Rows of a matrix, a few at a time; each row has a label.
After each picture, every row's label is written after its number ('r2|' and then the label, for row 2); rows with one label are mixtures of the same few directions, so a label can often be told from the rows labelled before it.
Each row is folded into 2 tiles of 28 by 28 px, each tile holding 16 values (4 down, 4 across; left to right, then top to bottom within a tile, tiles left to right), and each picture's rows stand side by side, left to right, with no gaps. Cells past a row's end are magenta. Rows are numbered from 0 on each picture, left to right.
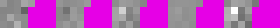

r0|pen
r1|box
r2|box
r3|box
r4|box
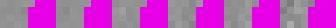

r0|pen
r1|box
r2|box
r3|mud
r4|mud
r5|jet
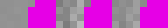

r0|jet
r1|mud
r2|mud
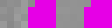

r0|mud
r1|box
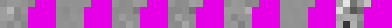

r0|box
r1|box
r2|pen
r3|pen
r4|pen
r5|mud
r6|jet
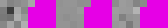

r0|box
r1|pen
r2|pen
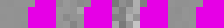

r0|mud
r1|pen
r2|mud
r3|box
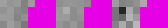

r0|mud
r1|box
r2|box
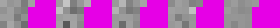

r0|mud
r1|jet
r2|jet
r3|pen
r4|jet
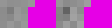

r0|box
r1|box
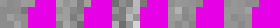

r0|pen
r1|mud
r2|mud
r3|box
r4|pen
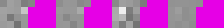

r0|pen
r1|pen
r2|box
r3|box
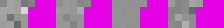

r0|pen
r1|pen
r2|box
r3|pen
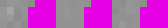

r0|box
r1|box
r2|jet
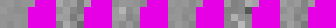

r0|jet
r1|mud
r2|box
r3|mud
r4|pen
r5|mud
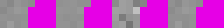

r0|jet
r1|pen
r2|pen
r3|jet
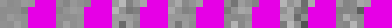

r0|pen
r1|jet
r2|jet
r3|jet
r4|jet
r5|mud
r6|pen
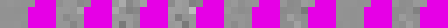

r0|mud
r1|pen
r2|jet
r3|pen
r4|jet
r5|pen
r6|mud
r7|pen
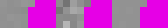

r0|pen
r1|jet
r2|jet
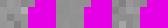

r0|pen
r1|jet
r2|jet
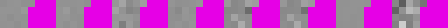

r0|pen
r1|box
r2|jet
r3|box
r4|pen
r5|pen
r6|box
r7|jet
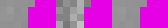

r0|box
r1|mud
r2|box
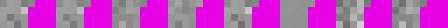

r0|pen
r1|pen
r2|jet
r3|jet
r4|pen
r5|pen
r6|mud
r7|jet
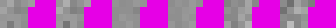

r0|jet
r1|jet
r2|pen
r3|mud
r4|mud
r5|jet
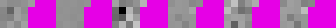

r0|box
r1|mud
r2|box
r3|pen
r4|jet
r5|pen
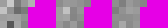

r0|jet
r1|box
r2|jet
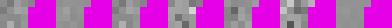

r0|jet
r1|box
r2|jet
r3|pen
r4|box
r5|jet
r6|box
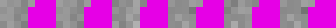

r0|mud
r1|mud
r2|mud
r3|pen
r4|jet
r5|pen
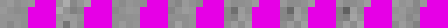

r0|jet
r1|jet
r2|jet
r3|jet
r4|box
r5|box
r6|box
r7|mud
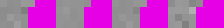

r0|pen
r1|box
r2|pen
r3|pen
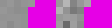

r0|jet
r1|jet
